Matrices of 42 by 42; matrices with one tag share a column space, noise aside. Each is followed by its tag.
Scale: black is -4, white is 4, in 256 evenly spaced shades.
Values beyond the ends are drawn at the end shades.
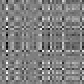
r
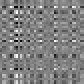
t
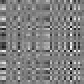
r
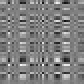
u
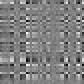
u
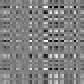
t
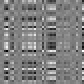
r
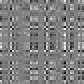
r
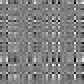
u
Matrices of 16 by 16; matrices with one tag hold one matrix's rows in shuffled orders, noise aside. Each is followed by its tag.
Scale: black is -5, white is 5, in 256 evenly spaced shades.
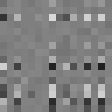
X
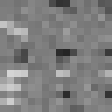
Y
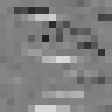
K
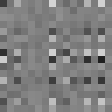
X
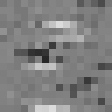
K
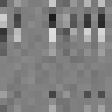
X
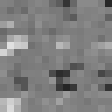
Y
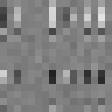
X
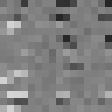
Y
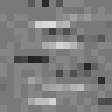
K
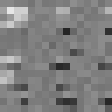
Y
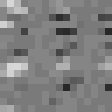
Y
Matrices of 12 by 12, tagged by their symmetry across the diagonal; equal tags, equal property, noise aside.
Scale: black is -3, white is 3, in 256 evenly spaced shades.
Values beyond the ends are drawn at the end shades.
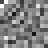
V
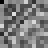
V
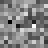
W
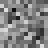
W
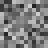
V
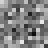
V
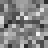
W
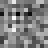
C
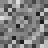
V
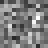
W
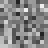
W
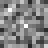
V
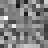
C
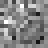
V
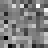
C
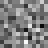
C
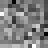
C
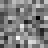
C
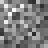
V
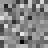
W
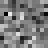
W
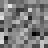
W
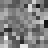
C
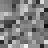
C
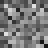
V
